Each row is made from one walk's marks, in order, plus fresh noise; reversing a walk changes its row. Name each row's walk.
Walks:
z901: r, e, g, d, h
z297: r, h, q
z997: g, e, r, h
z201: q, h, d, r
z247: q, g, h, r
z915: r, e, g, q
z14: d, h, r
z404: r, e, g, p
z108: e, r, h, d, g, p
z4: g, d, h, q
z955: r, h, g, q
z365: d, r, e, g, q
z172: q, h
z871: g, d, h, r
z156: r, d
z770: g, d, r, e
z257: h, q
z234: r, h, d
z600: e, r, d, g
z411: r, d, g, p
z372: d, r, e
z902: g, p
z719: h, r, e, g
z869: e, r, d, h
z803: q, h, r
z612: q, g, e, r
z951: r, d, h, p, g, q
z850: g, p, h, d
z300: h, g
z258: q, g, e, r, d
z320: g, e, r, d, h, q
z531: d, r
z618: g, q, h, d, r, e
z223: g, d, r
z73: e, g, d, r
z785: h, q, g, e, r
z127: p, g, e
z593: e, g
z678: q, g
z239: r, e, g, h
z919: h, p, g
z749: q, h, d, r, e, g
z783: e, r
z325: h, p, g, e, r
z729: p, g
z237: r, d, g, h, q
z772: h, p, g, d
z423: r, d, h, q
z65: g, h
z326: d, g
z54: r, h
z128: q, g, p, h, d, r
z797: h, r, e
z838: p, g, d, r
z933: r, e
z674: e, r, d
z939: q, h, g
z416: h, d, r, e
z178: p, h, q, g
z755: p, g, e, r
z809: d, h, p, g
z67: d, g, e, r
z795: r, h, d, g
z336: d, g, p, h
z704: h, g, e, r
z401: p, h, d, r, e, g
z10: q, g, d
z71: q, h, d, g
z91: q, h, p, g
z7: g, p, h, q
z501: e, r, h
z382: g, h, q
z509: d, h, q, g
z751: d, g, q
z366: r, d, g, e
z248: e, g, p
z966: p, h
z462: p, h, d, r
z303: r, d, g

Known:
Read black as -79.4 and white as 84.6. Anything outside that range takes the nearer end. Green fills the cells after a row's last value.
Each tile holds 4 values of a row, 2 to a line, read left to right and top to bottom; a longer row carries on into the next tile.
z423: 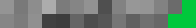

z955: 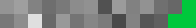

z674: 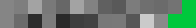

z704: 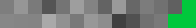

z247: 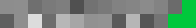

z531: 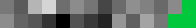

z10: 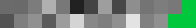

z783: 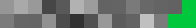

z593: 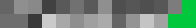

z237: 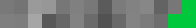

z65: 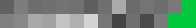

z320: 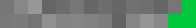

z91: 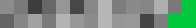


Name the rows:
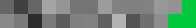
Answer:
z809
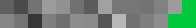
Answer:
z336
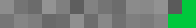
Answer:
z749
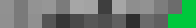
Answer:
z234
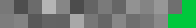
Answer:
z509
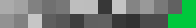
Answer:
z54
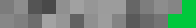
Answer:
z325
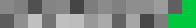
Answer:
z939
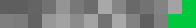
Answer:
z850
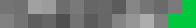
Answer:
z365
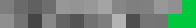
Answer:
z401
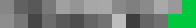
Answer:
z462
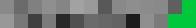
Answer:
z416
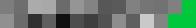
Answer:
z372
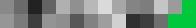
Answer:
z966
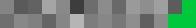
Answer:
z71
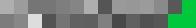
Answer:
z297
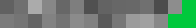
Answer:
z770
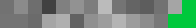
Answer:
z755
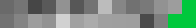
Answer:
z7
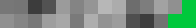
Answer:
z919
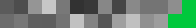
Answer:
z751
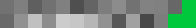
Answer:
z382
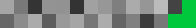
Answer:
z172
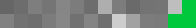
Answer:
z838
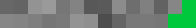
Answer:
z871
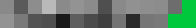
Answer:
z14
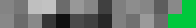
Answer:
z156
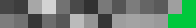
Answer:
z326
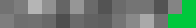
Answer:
z366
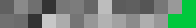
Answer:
z248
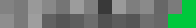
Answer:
z795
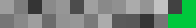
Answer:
z257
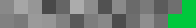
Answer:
z239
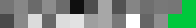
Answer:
z678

